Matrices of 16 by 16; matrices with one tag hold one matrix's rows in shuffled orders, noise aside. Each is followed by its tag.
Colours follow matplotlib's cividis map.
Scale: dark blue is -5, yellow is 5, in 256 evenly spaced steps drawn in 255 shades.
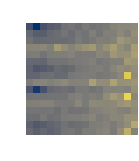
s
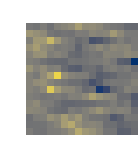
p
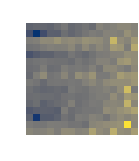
s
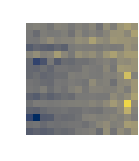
s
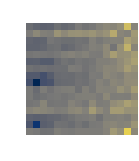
s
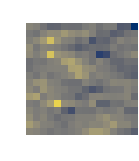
p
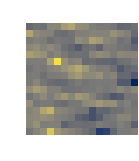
p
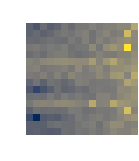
s
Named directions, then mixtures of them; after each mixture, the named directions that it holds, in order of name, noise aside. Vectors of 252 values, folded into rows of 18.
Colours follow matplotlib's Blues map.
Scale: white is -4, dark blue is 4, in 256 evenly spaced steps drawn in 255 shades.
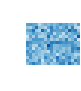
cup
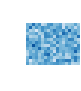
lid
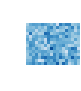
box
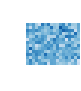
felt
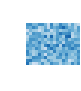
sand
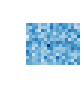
cup, sand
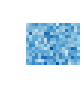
box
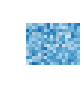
sand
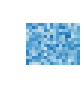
sand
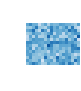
cup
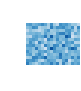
box, sand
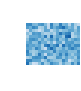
sand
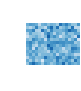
box, cup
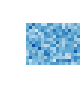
lid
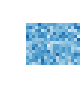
cup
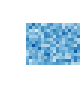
lid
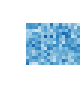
lid, sand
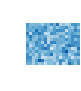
box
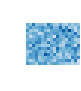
felt, lid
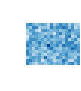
cup, sand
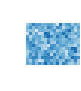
box, lid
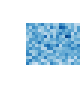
felt, sand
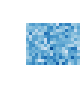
box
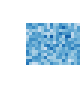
sand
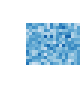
sand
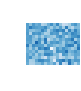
box, lid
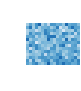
box, felt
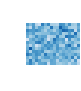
felt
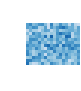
sand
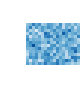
box, lid
